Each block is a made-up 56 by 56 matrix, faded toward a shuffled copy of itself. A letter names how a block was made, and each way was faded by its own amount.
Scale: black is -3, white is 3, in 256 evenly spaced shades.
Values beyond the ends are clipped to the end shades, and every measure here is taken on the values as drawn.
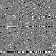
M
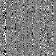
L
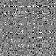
M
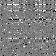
M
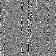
L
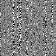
L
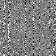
L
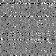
M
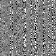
L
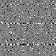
M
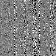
L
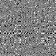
M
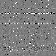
M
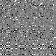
M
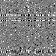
M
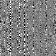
L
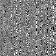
L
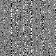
L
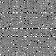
M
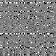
M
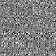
M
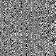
L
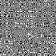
M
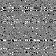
M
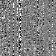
L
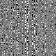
L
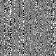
L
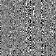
L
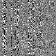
L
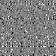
M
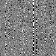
L
